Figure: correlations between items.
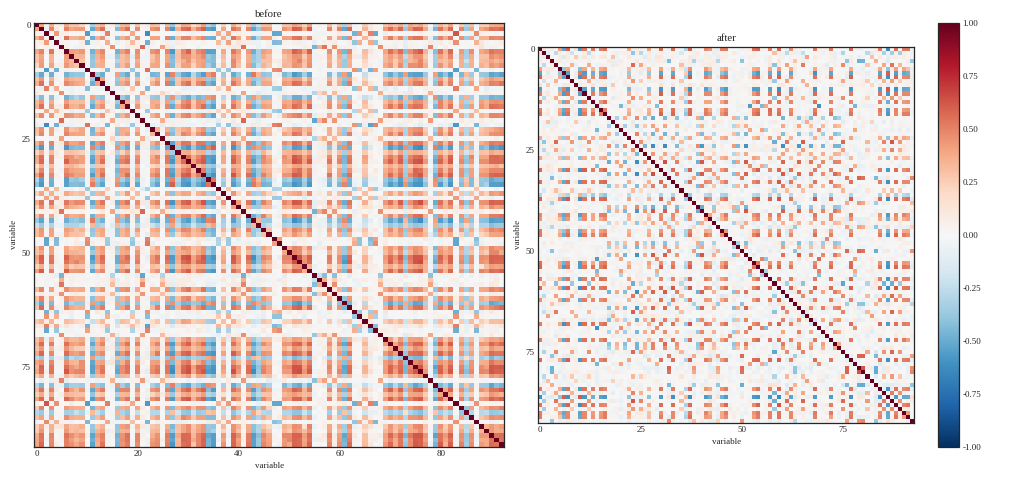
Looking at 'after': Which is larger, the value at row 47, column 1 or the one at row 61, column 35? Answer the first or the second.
the second
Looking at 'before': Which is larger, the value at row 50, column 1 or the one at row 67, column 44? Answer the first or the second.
the first
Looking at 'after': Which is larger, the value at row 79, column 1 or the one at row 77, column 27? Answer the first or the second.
the second
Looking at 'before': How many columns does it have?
93
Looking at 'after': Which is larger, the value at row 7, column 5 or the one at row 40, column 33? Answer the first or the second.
the first
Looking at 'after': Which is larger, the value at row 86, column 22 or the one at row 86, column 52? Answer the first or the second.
the second
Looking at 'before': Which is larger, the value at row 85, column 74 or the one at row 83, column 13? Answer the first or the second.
the second
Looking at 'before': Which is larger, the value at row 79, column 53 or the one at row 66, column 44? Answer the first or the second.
the second
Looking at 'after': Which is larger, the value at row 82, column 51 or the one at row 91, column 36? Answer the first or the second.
the first
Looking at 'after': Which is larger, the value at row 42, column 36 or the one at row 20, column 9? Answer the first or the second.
the second
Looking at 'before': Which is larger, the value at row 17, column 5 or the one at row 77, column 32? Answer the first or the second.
the second
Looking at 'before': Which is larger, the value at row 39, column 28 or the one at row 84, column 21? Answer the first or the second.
the first
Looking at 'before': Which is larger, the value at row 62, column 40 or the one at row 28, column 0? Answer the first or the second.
the first
